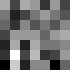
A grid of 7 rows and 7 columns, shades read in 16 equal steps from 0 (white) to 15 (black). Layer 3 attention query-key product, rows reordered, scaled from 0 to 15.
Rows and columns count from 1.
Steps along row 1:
up down up up down up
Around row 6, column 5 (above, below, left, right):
8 7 4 11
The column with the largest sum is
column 1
